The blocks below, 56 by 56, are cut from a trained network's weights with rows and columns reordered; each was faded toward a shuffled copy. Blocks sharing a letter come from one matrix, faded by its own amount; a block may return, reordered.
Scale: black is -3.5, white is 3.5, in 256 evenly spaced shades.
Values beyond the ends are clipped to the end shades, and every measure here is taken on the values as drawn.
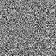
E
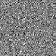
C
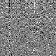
C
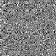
C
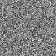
E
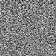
E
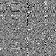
C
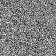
E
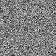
E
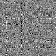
C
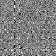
C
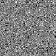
C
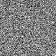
E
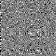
C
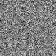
E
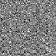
C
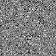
C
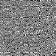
C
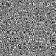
C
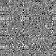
C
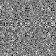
C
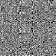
C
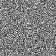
E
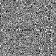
C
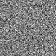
E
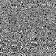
C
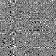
C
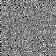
C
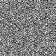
E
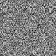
E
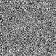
E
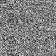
E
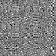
C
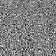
C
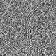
E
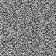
E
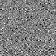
C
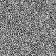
E
